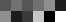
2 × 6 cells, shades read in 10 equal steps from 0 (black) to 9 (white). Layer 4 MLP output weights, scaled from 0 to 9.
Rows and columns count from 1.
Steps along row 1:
up down up up down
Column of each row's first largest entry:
5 6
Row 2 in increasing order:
0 1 2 5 7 9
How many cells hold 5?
2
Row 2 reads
5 1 2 7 0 9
